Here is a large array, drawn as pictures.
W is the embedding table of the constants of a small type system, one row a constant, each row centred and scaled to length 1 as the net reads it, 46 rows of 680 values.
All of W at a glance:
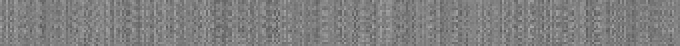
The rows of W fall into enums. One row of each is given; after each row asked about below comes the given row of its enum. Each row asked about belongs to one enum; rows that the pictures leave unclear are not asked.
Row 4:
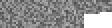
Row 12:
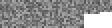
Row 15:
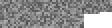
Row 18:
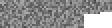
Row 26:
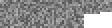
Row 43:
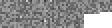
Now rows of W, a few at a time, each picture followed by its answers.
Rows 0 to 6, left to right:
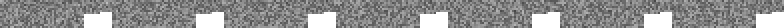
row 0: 26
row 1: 15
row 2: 15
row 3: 18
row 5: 18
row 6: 12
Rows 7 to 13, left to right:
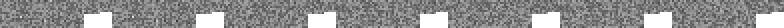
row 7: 43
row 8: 43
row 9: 18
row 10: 12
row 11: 15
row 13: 4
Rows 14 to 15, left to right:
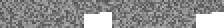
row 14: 4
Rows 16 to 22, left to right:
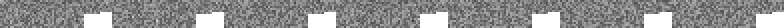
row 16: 26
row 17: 43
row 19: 26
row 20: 12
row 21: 4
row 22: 18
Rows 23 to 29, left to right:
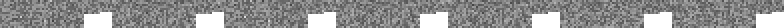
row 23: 43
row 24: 26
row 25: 43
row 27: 26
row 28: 15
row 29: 12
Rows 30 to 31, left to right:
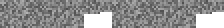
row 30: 18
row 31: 18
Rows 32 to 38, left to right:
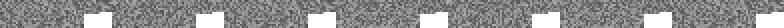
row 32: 4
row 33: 18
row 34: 4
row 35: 15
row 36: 26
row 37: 15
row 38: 4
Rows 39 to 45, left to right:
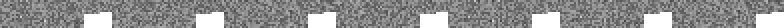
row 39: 43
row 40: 15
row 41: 4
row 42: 18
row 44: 43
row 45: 4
